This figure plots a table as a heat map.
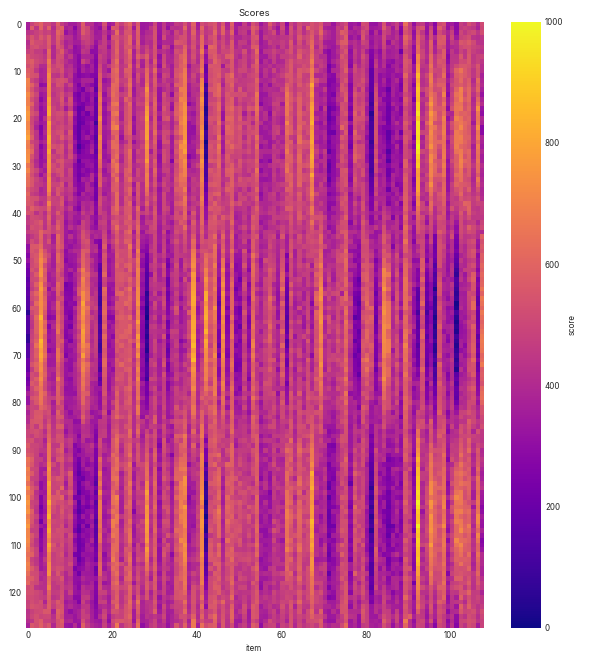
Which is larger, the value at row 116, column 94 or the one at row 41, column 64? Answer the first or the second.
the second
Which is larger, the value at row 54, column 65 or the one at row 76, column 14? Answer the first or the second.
the second
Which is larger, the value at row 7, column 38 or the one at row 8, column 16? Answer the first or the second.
the first
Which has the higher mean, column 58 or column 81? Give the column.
58
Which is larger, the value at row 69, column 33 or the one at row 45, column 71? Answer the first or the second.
the second
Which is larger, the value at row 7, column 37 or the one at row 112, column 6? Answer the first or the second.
the first
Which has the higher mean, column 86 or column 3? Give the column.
3
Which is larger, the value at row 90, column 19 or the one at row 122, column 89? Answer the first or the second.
the second
